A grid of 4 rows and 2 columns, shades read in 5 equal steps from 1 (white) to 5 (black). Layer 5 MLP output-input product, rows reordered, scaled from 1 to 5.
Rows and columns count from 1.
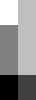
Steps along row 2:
down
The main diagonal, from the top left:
1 2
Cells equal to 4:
1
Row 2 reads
3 2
